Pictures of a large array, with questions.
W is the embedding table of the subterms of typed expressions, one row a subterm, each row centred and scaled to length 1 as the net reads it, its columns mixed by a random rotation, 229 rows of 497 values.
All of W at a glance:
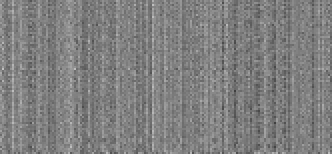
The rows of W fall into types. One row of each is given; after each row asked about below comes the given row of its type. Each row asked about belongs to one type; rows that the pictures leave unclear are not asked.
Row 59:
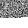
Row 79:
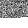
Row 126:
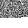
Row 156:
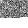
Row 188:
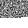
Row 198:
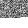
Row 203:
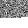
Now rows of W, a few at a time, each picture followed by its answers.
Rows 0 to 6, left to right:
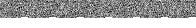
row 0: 203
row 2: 59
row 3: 203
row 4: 203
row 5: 126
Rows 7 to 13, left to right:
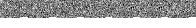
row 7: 156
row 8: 198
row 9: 156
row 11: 203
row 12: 203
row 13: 59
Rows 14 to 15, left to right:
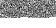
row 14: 156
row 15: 126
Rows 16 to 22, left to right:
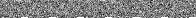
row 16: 126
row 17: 188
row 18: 59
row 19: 126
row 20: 156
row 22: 59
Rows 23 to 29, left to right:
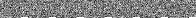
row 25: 198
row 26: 156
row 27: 156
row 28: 198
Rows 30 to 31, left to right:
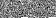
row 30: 126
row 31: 156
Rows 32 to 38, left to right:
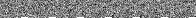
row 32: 203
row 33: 156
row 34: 198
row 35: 79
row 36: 198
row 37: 198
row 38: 79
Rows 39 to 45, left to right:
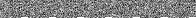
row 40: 79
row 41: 203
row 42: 59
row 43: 156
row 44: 198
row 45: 79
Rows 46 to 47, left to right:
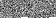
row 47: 59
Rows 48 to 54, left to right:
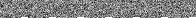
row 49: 198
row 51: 59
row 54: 188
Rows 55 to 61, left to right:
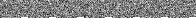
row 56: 126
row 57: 188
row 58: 198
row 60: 156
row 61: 79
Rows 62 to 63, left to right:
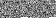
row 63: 126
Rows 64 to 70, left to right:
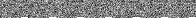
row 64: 79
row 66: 79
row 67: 203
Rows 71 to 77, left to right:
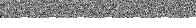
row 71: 198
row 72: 79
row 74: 156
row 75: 59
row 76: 203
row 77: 203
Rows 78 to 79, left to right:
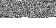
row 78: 126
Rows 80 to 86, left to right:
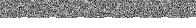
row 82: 188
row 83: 156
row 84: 59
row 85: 126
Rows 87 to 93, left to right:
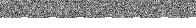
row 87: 126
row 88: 188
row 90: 79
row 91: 188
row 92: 198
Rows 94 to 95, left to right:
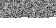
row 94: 59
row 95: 203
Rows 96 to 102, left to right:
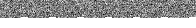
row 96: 198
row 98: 126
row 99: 126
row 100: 126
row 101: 79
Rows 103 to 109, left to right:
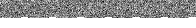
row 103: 126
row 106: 59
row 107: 198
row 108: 188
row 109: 198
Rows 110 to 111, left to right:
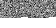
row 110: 188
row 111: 198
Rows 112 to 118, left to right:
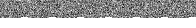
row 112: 126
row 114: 59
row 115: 203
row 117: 59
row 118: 188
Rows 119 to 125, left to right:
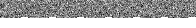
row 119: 59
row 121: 188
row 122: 126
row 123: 203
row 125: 198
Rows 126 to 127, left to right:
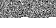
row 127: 59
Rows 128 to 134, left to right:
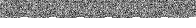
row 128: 156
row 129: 59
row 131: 188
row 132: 198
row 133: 79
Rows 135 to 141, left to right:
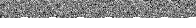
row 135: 198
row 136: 126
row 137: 59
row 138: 79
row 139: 126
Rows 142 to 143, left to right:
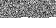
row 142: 188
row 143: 126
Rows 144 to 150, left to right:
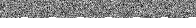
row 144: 59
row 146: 156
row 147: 156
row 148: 79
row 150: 198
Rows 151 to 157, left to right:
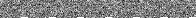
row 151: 198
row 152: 79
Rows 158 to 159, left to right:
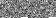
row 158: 156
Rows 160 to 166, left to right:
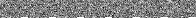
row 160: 156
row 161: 79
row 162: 188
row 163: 203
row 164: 198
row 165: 156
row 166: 156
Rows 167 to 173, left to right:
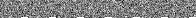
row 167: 126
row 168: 188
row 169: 198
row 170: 198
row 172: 79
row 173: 203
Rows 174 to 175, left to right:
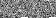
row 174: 198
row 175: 126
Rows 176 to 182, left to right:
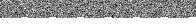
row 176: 126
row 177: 203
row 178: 79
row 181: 79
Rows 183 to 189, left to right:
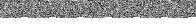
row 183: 59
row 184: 126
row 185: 126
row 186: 156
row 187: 203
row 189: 156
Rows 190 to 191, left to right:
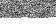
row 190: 126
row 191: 79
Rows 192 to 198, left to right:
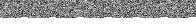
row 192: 59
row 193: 188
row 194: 198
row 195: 156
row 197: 188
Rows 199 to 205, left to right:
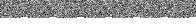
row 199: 188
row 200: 126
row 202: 126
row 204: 156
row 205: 59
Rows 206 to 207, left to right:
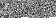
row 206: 59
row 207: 203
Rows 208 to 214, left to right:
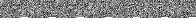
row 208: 198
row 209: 79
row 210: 198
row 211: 59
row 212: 203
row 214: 79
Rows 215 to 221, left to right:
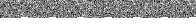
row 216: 156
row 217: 126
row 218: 156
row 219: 126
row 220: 59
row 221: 126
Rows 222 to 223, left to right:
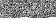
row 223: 59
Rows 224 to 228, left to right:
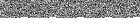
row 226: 188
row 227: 79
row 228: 203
